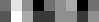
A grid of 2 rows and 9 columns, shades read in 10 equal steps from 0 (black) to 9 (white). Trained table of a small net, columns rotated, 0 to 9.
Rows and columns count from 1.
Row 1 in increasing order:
0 0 4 4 4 5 5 6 8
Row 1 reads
4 8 5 0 4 5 6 0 4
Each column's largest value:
4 9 6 2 4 5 6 2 5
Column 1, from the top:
4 3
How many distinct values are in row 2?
5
